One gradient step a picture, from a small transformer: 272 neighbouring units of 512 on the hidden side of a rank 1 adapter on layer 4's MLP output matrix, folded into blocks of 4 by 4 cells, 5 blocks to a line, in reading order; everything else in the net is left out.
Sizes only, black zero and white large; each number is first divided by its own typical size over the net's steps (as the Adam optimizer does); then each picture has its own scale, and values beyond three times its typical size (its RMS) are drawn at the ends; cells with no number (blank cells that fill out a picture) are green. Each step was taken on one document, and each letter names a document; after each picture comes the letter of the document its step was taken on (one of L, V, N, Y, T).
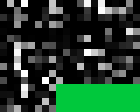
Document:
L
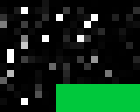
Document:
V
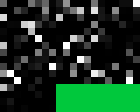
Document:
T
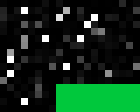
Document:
V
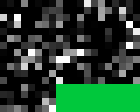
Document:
L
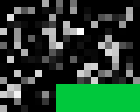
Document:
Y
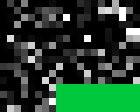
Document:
L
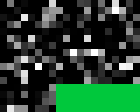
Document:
L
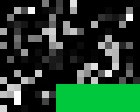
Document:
Y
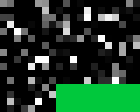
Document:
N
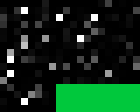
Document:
V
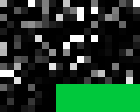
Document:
T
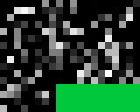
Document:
Y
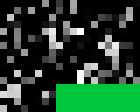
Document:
Y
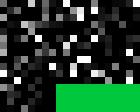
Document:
T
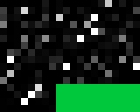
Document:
V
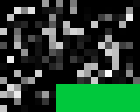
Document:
Y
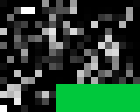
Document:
Y
